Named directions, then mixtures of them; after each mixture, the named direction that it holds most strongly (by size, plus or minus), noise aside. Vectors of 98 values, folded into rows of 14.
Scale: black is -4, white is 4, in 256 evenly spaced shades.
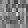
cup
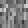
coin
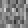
cup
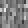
coin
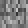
cup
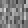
coin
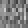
cup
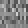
cup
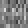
cup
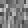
coin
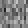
cup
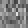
cup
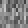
cup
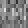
cup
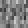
coin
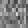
cup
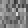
cup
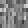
coin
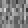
coin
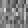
cup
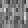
coin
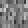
coin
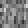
coin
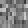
coin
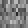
cup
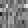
coin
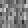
coin
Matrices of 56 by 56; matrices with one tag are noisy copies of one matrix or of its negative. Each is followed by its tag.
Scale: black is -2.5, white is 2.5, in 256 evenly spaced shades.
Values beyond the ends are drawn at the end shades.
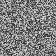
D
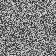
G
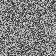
G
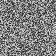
G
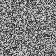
D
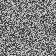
G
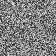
G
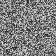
D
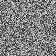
G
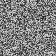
D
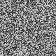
D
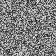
D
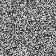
D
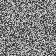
G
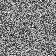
G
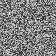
D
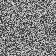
G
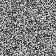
D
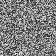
D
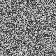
D
